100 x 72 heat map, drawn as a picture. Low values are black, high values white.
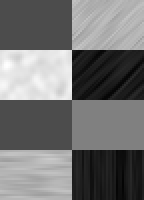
It is made of 4 by 2 panels. Panel 1,1: low, flat. Panel 1,2: high, slanting up to the right, faint in contrast. Panel 2,1: very high, blotchy, faint in contrast. Panel 2,2: very low, slanting up to the right, faint in contrast. Panel 3,1: low, flat. Panel 3,2: middling, flat. Panel 4,1: high, streaked across, faint in contrast. Panel 4,2: very low, streaked downward, faint in contrast.
